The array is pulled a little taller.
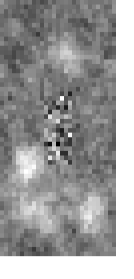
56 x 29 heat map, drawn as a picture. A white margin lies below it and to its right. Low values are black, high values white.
The texture is blotchy. Values change most from cell to cell in the centre. An odd patch, rougher than its surroundings, sits in the centre. Four bumps rise from the field.
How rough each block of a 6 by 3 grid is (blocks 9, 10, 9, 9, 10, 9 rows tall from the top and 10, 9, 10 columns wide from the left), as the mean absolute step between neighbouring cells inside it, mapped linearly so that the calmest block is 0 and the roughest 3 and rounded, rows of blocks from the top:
000
000
020
030
000
000
